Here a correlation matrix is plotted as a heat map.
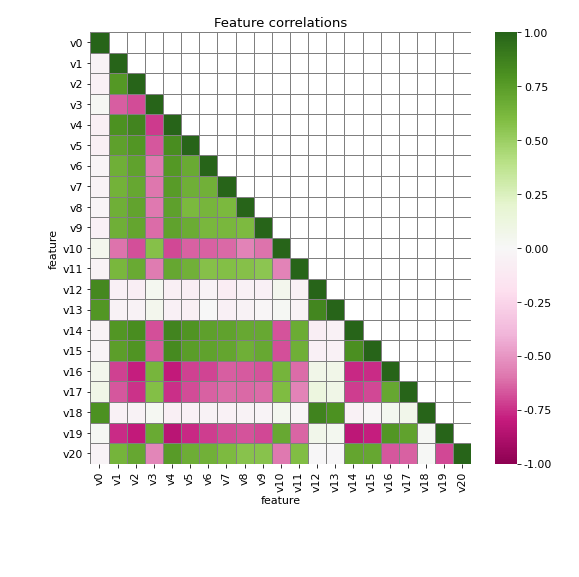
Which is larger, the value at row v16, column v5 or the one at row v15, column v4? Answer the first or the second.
the second
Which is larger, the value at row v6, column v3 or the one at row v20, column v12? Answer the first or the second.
the second
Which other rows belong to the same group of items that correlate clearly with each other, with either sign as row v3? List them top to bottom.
v1, v2, v4, v5, v6, v7, v8, v9, v10, v11, v14, v15, v16, v17, v19, v20
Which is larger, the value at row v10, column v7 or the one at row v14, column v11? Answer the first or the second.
the second
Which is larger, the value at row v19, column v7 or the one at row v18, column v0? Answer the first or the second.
the second
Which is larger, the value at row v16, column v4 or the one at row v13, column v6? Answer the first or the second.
the second
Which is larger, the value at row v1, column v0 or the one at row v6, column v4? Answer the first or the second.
the second
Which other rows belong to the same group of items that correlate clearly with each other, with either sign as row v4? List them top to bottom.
v1, v2, v3, v5, v6, v7, v8, v9, v10, v11, v14, v15, v16, v17, v19, v20
